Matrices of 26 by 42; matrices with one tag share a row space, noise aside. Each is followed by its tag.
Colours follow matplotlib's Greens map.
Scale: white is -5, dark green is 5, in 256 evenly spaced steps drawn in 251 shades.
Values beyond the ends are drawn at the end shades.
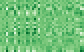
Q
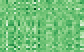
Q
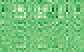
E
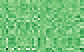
Q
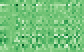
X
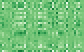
E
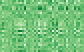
E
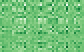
E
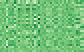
Q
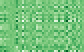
X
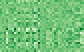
Q
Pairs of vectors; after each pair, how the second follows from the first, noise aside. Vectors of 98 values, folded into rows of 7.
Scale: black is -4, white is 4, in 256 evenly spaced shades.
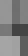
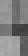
copied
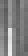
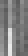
copied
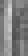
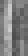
copied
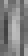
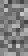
shuffled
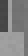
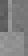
shrunk
